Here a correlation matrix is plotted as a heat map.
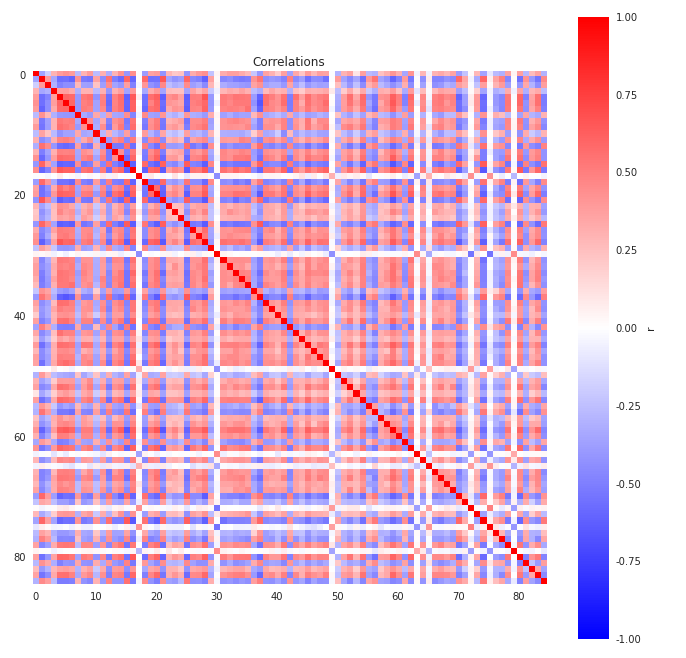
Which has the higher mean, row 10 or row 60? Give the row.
60
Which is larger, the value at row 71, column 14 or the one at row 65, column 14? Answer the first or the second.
the second
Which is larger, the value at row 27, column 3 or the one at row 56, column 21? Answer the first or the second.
the second
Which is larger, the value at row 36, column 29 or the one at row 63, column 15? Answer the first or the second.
the first
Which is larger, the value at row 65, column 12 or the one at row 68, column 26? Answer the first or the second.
the second
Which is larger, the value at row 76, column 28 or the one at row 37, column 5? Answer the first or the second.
the first
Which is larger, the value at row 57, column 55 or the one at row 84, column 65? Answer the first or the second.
the second
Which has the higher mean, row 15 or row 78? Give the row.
78
